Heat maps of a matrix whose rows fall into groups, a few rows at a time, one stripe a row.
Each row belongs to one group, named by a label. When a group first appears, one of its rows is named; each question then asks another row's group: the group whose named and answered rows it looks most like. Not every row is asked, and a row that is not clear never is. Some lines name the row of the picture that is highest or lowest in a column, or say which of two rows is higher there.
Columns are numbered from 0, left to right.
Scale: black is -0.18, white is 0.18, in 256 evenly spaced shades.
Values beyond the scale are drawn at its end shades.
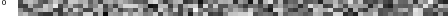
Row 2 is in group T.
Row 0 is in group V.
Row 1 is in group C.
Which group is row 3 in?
C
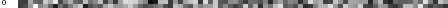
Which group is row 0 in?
C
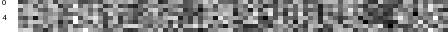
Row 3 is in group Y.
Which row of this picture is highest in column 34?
6
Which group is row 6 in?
C
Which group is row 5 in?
Y
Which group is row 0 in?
V
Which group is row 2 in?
V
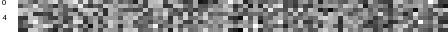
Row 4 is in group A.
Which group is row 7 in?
A
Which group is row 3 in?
C
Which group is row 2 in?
Y
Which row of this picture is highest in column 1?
2
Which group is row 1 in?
V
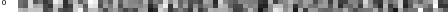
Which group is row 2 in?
Y
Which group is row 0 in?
A
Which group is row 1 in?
A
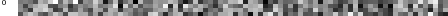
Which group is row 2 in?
T
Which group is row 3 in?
V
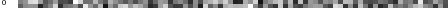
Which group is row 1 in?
C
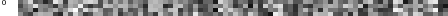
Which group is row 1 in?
V
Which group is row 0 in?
A
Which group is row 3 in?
T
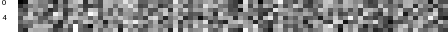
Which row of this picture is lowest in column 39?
3
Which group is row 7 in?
A
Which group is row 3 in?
A
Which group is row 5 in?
C
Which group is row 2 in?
A
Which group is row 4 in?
V
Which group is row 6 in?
T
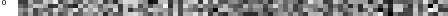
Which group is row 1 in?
A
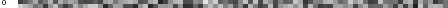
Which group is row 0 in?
V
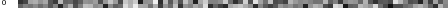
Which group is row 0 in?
A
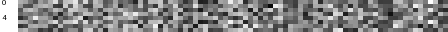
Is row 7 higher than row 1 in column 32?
No
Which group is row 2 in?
V
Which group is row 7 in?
C
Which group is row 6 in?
A
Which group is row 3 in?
C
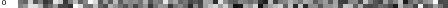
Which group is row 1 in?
Y
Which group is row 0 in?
A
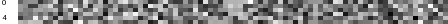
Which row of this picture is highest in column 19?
2
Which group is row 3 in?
C
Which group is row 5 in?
Y
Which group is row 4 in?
V
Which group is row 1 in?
T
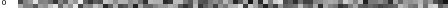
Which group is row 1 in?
T
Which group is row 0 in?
V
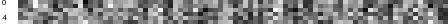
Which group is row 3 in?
V
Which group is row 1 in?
V
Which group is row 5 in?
Y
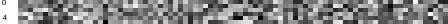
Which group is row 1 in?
C
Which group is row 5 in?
C
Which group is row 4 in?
Y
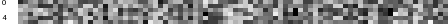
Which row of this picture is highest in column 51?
3
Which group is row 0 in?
V
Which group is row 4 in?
C
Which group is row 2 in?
Y
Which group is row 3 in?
T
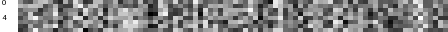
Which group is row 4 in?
V
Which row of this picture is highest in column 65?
7
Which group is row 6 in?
C
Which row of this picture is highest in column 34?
6
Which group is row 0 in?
T
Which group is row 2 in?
C
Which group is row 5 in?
C
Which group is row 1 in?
Y
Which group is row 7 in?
V
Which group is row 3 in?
C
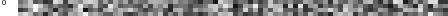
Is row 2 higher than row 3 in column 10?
No
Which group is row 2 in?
V
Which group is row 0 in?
A
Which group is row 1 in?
Y
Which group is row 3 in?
Y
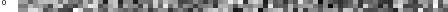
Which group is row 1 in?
A
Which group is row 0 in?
T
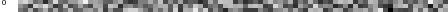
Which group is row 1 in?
T
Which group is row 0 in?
Y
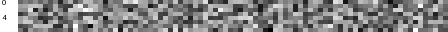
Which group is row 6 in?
T
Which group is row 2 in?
Y
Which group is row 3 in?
V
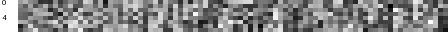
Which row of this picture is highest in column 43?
0
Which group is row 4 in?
A
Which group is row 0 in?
C
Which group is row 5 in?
T
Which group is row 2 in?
A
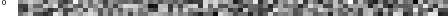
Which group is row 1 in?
C
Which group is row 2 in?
A
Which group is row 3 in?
A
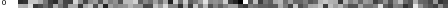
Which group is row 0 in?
A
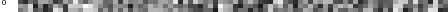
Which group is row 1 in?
Y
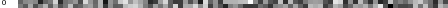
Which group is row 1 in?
C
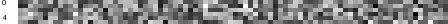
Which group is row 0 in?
V
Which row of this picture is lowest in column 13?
0
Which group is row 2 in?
C
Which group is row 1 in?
A
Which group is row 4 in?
Y
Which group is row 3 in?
Y
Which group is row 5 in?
T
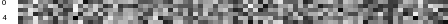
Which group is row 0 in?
V
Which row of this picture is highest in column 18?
4
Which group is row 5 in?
V
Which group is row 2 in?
A
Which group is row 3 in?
C
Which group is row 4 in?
V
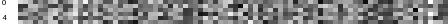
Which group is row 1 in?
A
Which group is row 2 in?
V
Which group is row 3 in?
T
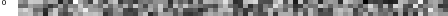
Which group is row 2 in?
Y
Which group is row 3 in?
Y
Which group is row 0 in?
Y
